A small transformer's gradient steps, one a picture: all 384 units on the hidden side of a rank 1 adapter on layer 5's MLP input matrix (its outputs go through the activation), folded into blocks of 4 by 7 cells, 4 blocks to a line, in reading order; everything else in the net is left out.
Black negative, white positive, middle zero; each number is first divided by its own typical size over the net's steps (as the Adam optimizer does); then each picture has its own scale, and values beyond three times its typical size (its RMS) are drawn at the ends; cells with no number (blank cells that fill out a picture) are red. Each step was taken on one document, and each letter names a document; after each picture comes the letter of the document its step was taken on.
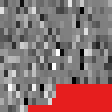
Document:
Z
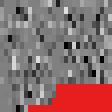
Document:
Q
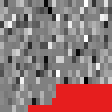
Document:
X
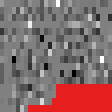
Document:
Q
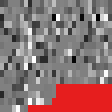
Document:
X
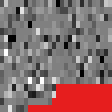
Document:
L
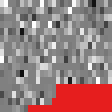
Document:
X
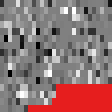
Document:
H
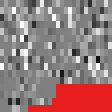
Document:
X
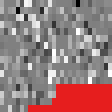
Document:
H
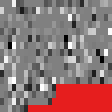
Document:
L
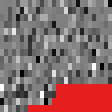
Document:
H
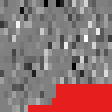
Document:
Q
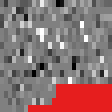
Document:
Q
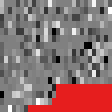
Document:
H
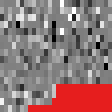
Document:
H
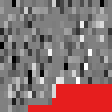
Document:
L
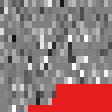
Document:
Q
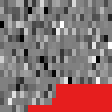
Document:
X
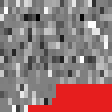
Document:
X
